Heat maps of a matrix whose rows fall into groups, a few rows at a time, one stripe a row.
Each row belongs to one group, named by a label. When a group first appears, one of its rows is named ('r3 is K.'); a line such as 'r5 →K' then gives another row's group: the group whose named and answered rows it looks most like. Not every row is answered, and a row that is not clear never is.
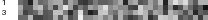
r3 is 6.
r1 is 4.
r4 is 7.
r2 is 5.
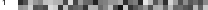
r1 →4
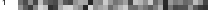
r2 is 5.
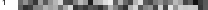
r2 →4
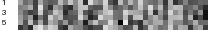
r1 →5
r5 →7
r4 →6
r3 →6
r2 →6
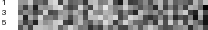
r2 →6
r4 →5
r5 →6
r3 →5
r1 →7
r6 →4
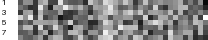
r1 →5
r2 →5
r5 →4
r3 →6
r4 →7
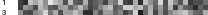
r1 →4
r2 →6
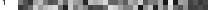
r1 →5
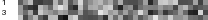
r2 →5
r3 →5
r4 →4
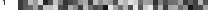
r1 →6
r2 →4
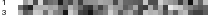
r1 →7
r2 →4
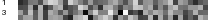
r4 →6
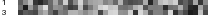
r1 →7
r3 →5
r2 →5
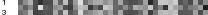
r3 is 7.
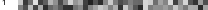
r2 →7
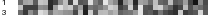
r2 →5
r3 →5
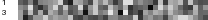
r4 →4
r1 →6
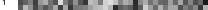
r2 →7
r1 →5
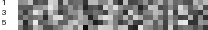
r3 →4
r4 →6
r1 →7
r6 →5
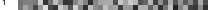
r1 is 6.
